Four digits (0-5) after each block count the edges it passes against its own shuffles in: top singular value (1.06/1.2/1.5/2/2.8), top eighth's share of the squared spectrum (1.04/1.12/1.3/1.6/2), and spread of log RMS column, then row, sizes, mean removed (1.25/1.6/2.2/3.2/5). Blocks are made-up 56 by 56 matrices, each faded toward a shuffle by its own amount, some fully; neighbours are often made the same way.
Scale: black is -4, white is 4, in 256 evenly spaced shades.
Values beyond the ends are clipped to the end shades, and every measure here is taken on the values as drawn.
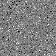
0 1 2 0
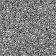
0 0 0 0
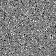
0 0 0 0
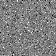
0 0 0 0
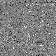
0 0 0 1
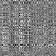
4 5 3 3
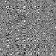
4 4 2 2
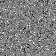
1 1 0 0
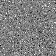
1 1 0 0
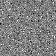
0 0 0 0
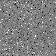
0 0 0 0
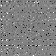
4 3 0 1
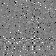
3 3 1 1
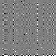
5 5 3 3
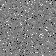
1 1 0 0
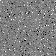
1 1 0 0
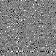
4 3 1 1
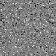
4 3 1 1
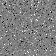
2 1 0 0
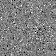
2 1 0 0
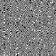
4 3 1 1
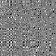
4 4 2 2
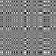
5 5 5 4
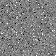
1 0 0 0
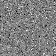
0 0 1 0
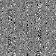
1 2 3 0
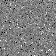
0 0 0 0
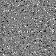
1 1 0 1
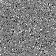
0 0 0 0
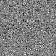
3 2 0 0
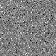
3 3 0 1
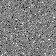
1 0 0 0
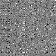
3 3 1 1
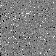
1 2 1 1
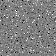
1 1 0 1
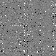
3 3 2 1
